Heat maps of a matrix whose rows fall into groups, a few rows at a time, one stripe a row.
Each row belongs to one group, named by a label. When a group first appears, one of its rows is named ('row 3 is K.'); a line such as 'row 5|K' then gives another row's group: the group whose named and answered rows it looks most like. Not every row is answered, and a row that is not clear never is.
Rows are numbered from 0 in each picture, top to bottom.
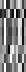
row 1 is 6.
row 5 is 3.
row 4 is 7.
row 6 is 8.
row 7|7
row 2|7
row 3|7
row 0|7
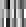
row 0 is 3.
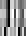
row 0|3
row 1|3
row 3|8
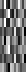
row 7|3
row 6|6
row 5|6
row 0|7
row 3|6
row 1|6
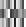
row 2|3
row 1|6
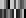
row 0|3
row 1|6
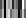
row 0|8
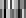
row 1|8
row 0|8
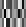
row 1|8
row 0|7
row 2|7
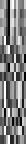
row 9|7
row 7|3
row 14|7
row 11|7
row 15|6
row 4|7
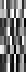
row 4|8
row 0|7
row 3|6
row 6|6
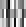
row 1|7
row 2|3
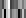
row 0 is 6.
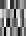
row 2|7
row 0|6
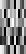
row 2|3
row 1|8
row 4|6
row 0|3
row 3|8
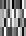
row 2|8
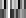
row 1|6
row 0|8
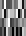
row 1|8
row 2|6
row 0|7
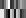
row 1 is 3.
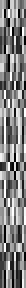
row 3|8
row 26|8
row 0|3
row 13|7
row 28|6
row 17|3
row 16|3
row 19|3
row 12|3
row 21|7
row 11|8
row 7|3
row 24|3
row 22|8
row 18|6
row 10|7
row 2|3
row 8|8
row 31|8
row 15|7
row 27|7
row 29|6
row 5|8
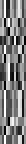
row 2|8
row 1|7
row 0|7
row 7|6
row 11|7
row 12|7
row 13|3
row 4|6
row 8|6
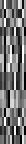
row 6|8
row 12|8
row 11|3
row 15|8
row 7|8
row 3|6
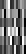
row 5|6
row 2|6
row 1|8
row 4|8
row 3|8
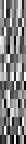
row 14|7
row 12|3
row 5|3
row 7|7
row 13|8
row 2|8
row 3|7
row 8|3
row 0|7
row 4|3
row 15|6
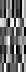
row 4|6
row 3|6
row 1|8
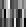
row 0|6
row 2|6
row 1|8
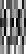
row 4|7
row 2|6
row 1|8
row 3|8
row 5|3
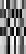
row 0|7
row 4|3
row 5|3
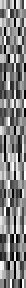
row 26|6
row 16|8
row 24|3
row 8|8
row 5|8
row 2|3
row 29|3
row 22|6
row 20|6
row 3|8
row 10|6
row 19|3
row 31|8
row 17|8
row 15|8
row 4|7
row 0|3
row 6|3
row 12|6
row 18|3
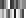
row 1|3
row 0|6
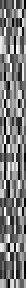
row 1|7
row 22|6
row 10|7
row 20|7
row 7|8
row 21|3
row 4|3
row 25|6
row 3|7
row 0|6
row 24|6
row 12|7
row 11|8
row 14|8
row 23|7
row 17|6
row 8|8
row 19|8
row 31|3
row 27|3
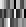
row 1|6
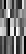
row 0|8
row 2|3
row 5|6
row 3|3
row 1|6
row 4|6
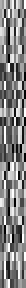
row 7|6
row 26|8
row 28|3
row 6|3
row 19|8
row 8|6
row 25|8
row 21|3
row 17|6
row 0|3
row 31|6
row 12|3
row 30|7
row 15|7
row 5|7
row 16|8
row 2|7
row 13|6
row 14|7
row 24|7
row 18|3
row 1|8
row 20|7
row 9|7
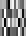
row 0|3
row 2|8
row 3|7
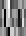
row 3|3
